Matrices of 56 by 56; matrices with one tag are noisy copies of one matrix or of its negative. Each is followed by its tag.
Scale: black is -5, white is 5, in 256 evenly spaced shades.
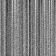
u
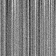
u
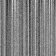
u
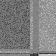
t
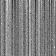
u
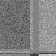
t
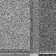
t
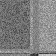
t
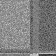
t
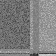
t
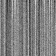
u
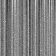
u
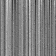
u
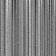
u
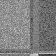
t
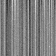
u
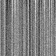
u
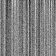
u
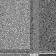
t
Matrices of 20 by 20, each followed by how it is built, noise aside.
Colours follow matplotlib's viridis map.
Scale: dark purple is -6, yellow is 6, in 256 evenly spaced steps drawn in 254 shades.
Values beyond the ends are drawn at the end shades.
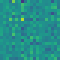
low rank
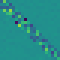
banded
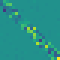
banded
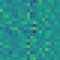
low rank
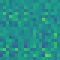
low rank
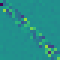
banded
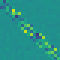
banded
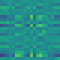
low rank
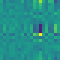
low rank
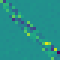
banded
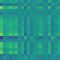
low rank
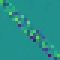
banded
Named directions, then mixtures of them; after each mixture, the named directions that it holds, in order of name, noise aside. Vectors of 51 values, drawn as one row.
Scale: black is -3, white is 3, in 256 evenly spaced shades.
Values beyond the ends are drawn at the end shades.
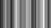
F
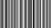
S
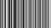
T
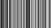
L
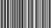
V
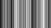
F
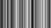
F, V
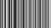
T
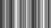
F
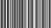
V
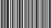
T, V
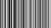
T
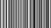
L, V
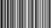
F, V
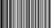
F, L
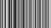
T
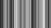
F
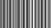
L, S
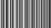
T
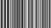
V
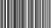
T, V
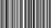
S, T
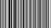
T, V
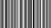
S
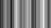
F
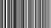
T, V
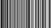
L, V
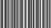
S, V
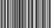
V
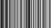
L, S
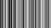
F, T
